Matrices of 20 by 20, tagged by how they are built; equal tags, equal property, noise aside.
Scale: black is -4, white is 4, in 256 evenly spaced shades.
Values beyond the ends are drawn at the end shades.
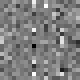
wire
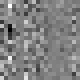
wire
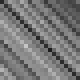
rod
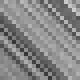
rod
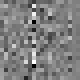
wire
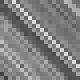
rod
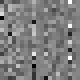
wire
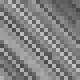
rod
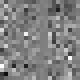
wire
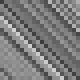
rod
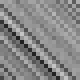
rod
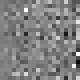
wire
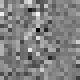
wire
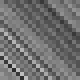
rod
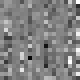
wire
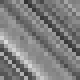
rod
